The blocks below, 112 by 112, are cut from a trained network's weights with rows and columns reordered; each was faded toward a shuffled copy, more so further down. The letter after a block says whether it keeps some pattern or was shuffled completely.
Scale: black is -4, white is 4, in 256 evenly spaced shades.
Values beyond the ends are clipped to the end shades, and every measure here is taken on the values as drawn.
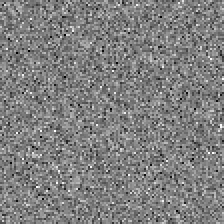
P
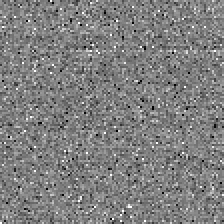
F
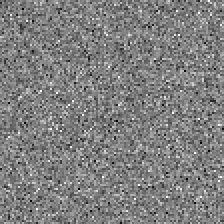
P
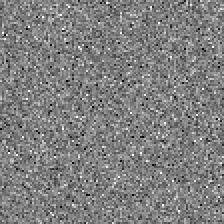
P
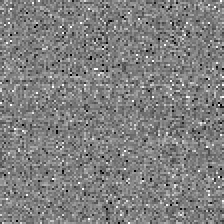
F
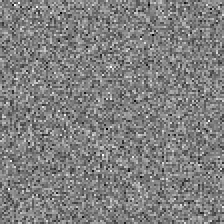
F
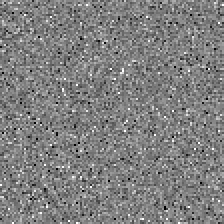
P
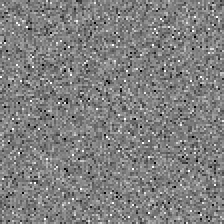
P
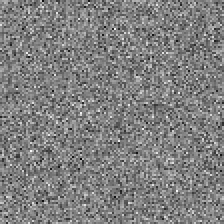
F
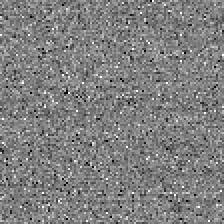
F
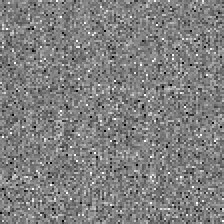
F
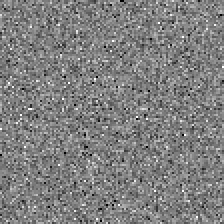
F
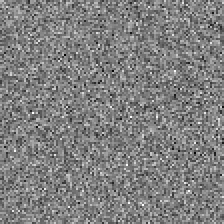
P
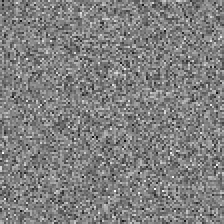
P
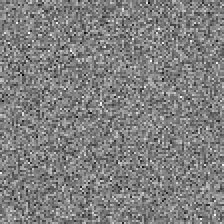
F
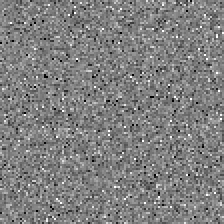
P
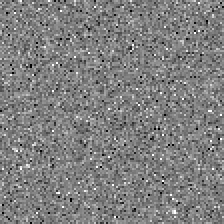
P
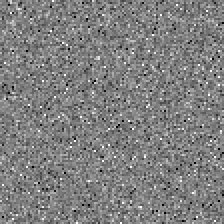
P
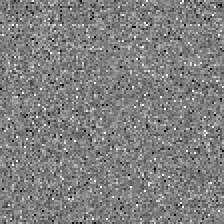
F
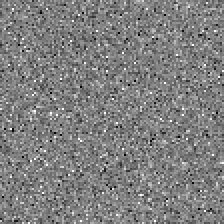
P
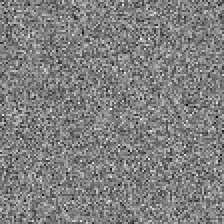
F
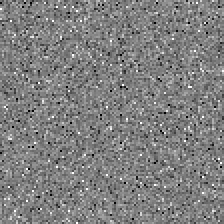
P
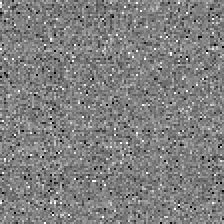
F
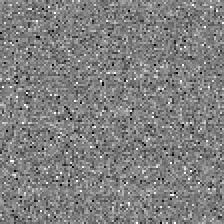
F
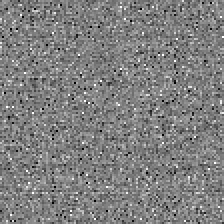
F
